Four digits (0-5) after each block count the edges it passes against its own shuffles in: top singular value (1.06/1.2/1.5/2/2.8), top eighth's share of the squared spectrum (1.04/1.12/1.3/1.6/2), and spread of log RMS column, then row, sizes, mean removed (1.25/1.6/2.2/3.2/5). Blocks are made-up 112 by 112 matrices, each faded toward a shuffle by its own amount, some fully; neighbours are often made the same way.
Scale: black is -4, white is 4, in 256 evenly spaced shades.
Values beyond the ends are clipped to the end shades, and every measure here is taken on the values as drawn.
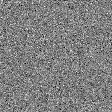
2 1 0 0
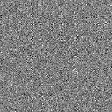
4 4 2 2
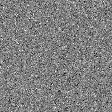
2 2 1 0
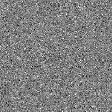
3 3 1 1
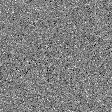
0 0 0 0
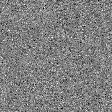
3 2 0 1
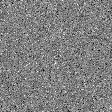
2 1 0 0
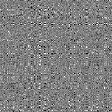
5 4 3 3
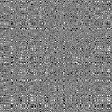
5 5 3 3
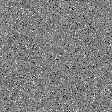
3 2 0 1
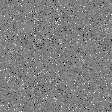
3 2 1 0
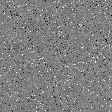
2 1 0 0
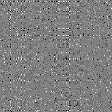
5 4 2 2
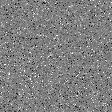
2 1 0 0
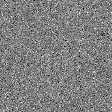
0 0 1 0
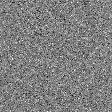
0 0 1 0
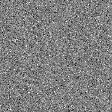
0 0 1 0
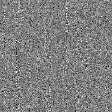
1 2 3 0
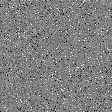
0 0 0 0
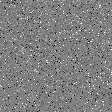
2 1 0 0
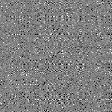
5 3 2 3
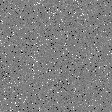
0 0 0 0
